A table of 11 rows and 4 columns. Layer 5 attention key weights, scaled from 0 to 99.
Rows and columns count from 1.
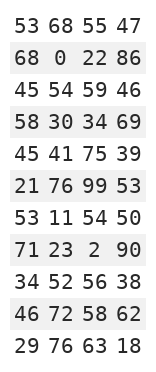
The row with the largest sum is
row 6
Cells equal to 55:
1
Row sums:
223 176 204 191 200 249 168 186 180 238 186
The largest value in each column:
71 76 99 90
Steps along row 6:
up up down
